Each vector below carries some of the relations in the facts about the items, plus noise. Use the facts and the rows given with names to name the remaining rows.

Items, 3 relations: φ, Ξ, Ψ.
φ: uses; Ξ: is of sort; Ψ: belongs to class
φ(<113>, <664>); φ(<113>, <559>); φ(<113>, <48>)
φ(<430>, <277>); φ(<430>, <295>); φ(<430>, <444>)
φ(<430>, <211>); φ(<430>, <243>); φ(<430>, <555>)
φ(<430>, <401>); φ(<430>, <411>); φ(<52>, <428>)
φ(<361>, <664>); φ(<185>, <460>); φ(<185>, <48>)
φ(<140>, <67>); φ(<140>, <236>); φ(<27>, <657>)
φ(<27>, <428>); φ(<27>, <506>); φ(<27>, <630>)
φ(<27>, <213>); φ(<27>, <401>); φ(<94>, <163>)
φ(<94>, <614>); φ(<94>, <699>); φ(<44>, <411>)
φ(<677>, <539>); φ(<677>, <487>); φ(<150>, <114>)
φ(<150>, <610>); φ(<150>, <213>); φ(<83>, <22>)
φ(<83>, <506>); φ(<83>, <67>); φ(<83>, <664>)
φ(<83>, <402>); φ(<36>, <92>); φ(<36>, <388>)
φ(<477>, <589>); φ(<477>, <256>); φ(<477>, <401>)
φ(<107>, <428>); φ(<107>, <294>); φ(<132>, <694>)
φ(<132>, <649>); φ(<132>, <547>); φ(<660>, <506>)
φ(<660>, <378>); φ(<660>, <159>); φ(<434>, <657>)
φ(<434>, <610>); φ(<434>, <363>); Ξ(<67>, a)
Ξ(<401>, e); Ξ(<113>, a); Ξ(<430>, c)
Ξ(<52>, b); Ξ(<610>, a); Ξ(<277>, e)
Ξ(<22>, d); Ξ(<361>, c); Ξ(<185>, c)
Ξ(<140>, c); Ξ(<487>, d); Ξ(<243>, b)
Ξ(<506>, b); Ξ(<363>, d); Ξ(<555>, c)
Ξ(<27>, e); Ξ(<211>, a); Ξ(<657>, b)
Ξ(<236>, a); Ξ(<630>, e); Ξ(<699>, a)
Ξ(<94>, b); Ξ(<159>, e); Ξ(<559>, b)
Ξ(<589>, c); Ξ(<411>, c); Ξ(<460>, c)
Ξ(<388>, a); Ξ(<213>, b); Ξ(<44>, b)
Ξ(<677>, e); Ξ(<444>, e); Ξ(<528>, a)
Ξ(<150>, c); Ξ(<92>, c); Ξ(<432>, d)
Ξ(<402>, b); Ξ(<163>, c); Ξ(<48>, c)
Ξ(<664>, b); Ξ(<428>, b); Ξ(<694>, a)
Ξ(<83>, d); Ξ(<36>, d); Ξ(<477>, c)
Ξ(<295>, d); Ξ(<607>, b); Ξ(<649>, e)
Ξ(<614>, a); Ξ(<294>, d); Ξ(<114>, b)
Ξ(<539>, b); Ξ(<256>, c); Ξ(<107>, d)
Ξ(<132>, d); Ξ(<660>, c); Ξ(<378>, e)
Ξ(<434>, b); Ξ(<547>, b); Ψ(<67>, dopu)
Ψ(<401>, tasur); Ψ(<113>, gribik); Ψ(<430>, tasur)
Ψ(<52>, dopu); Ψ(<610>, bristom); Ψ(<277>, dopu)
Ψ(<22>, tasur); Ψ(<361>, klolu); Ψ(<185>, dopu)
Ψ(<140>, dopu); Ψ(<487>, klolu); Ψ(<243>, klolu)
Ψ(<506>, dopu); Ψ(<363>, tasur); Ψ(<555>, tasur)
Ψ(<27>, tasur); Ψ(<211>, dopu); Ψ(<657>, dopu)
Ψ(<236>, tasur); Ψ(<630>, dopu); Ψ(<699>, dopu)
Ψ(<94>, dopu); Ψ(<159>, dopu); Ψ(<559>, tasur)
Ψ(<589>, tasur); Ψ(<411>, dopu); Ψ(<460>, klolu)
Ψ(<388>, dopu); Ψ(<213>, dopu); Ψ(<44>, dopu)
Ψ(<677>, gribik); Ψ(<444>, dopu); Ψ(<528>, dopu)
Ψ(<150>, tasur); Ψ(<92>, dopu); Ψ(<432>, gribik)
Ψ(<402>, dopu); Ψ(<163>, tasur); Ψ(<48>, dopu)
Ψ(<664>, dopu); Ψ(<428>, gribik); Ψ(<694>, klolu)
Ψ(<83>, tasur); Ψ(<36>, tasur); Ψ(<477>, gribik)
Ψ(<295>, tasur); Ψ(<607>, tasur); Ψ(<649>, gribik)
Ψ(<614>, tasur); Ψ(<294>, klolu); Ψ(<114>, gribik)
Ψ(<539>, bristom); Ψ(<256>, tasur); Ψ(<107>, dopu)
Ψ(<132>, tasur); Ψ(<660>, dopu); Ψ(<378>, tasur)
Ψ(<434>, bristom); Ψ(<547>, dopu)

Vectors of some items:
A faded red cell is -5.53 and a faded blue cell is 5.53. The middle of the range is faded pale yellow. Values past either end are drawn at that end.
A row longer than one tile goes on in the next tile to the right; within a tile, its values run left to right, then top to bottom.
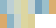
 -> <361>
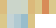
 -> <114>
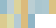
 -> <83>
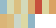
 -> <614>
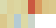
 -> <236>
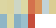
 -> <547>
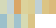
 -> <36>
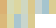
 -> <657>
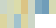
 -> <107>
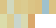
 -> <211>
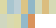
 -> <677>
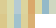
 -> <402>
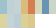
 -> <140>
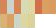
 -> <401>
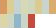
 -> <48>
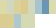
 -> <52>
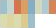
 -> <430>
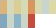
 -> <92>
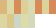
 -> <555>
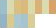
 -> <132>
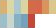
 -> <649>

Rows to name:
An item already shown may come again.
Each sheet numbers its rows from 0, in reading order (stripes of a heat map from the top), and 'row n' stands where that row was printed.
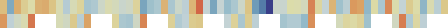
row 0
<477>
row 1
<487>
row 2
<185>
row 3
<140>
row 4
<660>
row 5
<694>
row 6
<430>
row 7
<378>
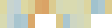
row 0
<432>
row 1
<294>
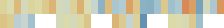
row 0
<363>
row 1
<44>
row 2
<27>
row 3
<430>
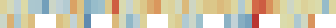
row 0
<159>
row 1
<27>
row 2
<428>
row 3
<363>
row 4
<649>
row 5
<528>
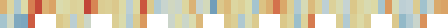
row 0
<649>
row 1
<236>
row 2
<67>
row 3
<44>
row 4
<559>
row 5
<664>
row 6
<243>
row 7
<113>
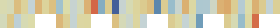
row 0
<607>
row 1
<699>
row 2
<94>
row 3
<150>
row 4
<664>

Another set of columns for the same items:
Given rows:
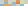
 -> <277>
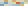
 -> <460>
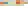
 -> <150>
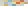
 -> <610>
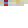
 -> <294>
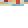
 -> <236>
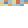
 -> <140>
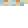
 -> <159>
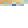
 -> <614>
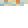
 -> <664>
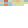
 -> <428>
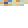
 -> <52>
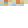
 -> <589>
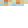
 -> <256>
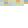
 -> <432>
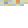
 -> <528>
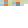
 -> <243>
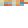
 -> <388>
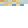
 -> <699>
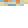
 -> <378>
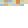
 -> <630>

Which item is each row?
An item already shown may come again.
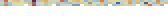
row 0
<428>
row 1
<294>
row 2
<547>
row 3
<660>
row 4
<185>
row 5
<44>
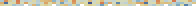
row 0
<83>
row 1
<114>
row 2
<528>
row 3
<361>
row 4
<477>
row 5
<27>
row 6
<649>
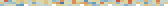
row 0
<547>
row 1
<432>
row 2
<27>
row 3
<677>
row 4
<22>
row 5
<528>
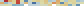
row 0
<236>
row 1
<113>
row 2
<94>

